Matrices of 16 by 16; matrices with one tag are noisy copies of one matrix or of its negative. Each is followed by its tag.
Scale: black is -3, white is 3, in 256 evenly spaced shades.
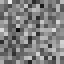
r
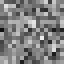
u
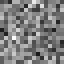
r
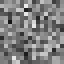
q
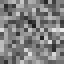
u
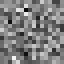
q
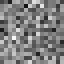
r
